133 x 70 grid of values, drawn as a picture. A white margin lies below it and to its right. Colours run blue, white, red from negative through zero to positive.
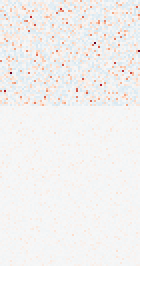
Average level on the scale: 50%. Seam: horizontal, 40% of the way down, the bottom part calmer. Mirror symmetry: none. Slope: none. Histogram: skewed, a long tail of high values.
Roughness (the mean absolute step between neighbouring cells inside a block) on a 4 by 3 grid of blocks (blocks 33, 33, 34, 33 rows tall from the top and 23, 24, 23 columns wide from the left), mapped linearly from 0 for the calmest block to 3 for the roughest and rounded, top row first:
333 / 222 / 000 / 000
